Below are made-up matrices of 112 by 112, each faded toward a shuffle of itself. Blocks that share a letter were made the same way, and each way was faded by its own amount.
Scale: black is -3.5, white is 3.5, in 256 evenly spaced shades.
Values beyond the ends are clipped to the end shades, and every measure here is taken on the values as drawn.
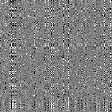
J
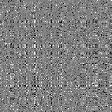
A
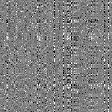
J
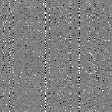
J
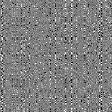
J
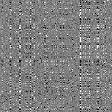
J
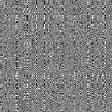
J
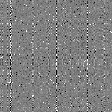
J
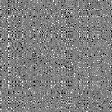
A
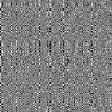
J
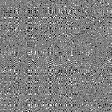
A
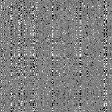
J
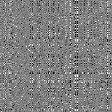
J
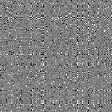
A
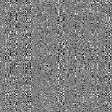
J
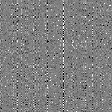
J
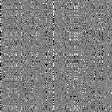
J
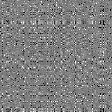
A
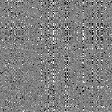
J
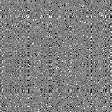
A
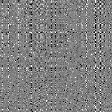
J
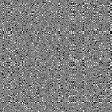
A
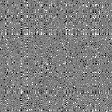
A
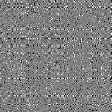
A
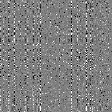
J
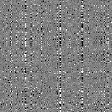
J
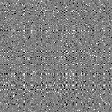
A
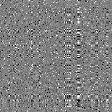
A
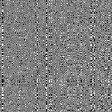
J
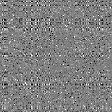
A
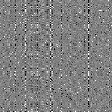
J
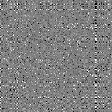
A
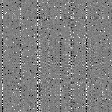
J
